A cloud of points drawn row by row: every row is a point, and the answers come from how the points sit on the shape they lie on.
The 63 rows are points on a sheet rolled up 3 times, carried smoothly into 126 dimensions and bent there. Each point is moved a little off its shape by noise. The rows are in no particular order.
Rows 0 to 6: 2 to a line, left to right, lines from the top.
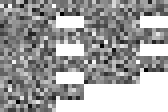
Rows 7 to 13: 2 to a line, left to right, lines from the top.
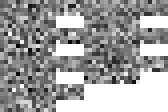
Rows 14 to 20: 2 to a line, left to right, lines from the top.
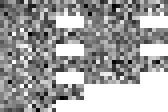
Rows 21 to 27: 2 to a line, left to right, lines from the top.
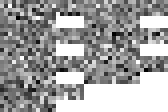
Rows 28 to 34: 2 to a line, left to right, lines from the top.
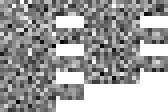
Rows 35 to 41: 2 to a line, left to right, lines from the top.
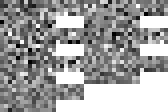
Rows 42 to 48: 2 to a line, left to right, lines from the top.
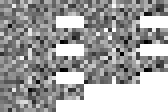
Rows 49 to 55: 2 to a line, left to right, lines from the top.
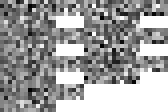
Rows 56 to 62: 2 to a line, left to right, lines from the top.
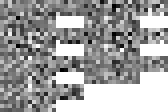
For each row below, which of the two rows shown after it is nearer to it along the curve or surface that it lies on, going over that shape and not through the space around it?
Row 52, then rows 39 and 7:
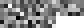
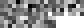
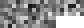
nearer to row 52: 7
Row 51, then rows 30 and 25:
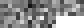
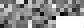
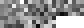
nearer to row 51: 25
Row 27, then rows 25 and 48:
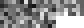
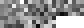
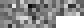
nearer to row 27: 48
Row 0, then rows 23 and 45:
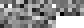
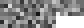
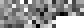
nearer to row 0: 45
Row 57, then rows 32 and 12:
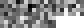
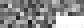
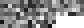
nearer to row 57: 12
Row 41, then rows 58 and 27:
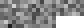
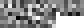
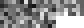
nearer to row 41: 27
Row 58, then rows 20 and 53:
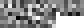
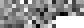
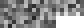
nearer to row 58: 20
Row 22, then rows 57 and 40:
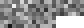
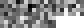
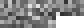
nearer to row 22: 40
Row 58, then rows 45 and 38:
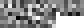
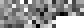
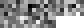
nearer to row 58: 45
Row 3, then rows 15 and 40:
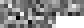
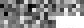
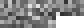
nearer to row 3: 40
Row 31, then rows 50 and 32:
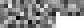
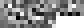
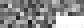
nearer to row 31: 32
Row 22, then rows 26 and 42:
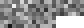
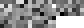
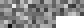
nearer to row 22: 42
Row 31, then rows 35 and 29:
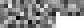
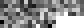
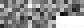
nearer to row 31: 35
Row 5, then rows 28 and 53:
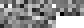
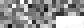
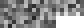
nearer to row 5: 28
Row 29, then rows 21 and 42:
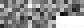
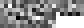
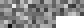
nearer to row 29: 21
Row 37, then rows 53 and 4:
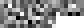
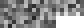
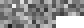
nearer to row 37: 4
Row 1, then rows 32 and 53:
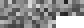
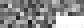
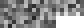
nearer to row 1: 32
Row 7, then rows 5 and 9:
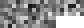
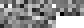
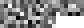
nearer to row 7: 9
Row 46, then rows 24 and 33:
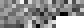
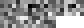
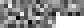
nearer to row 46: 33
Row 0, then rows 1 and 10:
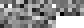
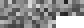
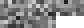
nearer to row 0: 1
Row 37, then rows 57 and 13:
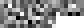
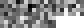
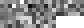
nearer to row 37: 13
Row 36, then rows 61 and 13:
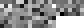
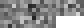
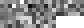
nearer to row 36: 13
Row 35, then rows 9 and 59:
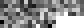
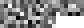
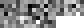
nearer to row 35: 9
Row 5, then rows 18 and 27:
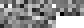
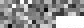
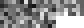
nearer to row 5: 18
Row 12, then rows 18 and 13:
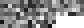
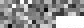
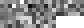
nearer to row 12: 13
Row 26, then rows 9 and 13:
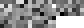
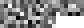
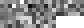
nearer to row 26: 9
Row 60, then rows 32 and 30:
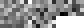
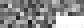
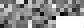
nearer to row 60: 30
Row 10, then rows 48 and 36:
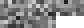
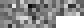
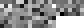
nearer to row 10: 48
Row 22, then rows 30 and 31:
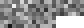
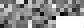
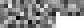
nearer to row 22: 31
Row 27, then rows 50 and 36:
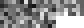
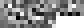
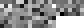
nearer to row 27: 50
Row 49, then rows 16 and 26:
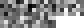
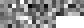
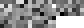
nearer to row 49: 16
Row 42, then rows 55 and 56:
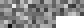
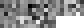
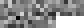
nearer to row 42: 55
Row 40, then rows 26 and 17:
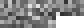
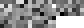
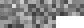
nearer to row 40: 17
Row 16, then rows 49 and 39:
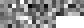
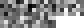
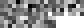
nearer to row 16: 39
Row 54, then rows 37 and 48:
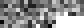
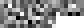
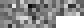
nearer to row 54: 37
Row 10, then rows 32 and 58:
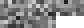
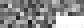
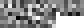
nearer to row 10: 32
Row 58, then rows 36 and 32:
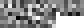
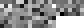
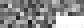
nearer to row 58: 36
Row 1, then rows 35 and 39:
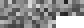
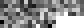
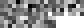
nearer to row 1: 35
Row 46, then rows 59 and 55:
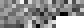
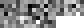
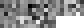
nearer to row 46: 55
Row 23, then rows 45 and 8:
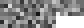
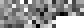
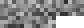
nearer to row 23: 8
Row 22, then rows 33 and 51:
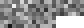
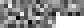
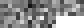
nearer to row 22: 33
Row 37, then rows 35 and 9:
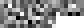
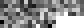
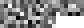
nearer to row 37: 9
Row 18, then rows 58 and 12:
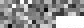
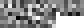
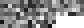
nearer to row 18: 58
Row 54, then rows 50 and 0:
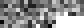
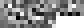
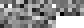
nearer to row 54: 50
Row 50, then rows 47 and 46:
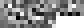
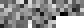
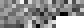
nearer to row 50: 47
